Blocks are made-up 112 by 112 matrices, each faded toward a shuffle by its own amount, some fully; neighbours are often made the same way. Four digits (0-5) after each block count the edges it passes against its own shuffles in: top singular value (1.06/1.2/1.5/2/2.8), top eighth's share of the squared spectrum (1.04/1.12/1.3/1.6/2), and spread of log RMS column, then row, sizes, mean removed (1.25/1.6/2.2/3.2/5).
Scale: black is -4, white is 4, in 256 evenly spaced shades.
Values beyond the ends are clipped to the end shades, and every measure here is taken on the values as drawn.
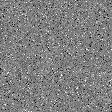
0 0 0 0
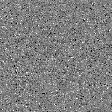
3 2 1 1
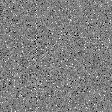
3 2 1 1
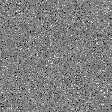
3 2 1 0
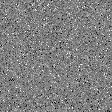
3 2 0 0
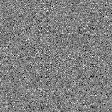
4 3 1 1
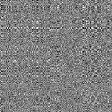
5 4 3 3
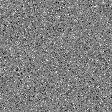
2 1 0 0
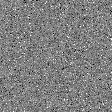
0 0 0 0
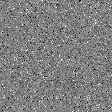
2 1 0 0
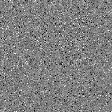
4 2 1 1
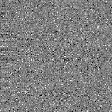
4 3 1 2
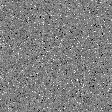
2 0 0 0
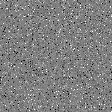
3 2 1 0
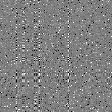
5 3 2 2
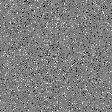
3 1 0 0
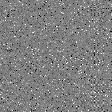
3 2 1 0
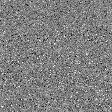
1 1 0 2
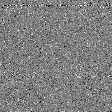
2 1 0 2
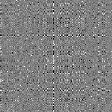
5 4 3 3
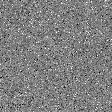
0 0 0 0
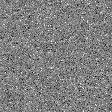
2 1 0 0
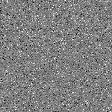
3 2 0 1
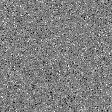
2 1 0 0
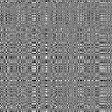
5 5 4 4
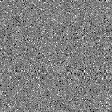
4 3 1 1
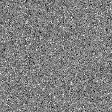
0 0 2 0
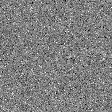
0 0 0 0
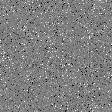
3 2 0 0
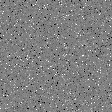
0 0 0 0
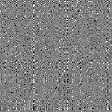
5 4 3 3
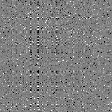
5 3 2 2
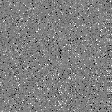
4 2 1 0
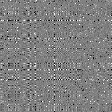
5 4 3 3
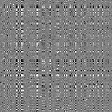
5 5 4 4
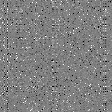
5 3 2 1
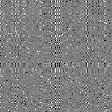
5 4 3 2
